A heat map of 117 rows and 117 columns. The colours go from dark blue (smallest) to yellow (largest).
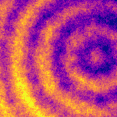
There is an overall slope up to the bottom left. The ninth with the highest average is the bottom left. No lone cell stands out from its neighbours. Rings spread out from the middle right.
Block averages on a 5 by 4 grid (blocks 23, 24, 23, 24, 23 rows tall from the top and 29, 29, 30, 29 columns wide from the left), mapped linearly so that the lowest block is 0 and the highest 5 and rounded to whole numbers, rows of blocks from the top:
3 2 1 0 / 3 2 1 1 / 4 3 1 0 / 5 4 2 2 / 5 4 4 2
